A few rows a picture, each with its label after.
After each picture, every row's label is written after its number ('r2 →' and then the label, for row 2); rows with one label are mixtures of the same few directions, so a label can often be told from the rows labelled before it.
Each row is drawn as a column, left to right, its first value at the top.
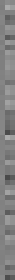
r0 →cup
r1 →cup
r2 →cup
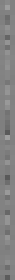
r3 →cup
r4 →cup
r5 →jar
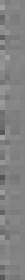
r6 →cup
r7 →jar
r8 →cup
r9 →cup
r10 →jar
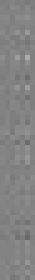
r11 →jar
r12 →cup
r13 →cup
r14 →jar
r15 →cup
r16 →jar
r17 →cup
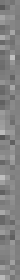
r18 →cup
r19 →cup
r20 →jar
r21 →jar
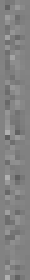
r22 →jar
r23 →cup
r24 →jar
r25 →cup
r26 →cup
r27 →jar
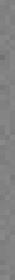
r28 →jar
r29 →cup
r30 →cup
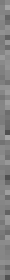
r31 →jar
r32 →cup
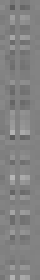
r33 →cup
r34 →jar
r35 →cup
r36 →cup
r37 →cup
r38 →cup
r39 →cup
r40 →cup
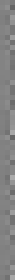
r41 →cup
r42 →cup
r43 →cup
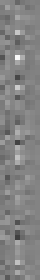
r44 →jar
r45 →cup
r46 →cup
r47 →jar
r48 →jar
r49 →cup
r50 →cup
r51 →jar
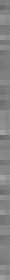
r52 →cup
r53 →cup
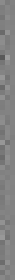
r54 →jar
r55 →jar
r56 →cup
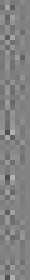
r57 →cup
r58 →cup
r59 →cup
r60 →jar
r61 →jar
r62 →jar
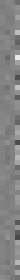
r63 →cup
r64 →jar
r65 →cup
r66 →jar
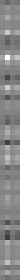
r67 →jar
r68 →jar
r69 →jar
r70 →jar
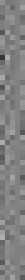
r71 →jar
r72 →jar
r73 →cup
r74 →jar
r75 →cup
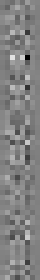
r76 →cup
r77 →cup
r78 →jar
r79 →cup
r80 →jar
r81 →jar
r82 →cup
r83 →jar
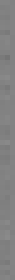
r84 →jar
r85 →jar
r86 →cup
